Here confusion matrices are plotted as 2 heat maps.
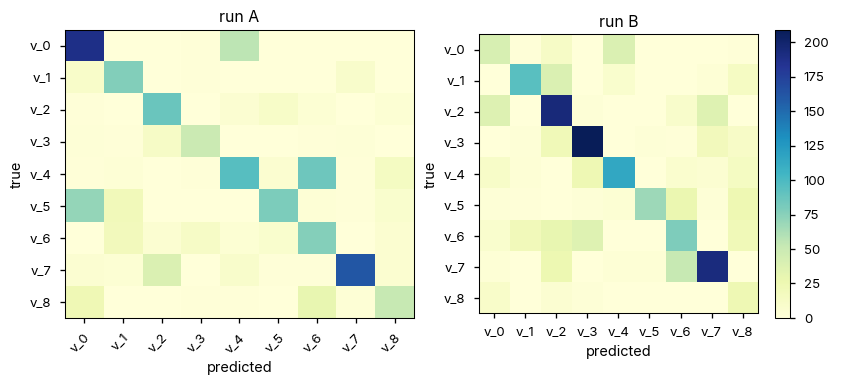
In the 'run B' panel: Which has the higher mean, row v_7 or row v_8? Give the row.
v_7
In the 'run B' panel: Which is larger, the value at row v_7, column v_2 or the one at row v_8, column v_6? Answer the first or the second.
the first
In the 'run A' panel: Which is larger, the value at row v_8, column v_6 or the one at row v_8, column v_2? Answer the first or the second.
the first
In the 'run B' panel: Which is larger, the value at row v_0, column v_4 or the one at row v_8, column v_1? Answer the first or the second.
the first
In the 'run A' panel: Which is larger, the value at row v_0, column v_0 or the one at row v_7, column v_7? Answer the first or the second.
the first
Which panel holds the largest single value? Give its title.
run B
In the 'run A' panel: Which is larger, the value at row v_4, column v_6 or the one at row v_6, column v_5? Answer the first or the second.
the first
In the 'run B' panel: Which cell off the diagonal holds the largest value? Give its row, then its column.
v_7, v_6
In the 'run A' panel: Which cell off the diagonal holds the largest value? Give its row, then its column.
v_4, v_6
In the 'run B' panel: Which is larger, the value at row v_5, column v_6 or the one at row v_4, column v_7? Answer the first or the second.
the first
